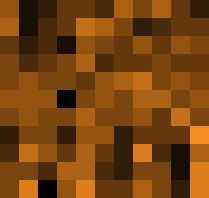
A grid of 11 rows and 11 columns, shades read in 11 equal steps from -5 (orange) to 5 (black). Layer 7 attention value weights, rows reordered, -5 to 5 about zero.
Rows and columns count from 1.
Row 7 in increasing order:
-3 -2 -1 -1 0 0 0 0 0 0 1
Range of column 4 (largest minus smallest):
7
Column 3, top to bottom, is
3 2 2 1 0 -1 0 0 -1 2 5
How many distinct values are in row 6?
4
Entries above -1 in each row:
8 8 8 10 6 4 7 8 6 8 6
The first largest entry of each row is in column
2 2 4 2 5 4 9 1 10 10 3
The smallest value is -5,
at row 8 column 11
